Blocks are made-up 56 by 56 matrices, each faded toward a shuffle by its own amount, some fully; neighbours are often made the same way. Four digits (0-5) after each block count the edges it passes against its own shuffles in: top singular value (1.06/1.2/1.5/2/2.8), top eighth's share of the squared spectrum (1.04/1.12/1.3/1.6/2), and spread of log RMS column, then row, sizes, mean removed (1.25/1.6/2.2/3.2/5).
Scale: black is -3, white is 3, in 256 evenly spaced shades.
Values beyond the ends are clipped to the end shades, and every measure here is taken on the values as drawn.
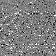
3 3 0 2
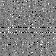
3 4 0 2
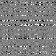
4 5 1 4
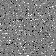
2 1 0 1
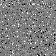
2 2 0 1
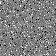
0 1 0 0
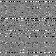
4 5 0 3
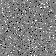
0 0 0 0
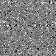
2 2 0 1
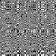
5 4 3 3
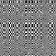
5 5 4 4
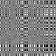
5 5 4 4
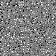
3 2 1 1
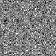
3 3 2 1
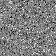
0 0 0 0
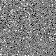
1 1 0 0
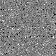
1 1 0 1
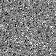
0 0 0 0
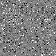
3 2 1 1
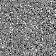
0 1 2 0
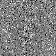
0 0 1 0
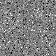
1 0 0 0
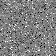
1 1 0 0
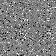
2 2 0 1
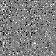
3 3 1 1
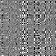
4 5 4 3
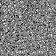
2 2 0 0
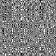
4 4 3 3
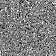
0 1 0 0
